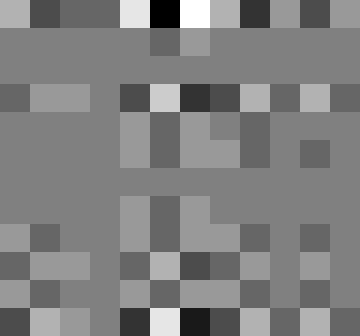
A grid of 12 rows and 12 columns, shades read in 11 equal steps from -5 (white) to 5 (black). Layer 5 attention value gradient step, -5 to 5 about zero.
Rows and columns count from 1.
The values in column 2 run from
-2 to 2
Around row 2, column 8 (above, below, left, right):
-2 0 -1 0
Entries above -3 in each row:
10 12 12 11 12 12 12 12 12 12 12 11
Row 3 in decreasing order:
0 0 0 0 0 0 0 0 0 0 0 0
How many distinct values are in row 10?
5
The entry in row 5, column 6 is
1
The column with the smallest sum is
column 5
